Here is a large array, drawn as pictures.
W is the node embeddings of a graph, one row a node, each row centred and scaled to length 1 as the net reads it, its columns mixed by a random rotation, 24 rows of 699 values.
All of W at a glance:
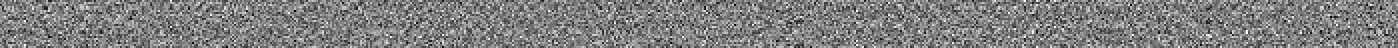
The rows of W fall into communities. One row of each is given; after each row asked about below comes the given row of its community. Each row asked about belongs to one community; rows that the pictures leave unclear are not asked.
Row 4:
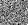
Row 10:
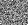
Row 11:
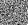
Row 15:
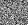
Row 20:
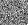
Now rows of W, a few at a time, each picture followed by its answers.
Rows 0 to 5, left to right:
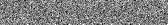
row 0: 10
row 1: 15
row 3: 4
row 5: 20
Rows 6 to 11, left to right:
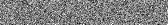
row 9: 15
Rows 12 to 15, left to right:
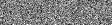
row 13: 11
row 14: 4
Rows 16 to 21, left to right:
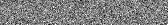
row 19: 4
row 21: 15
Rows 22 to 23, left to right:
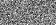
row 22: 20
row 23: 10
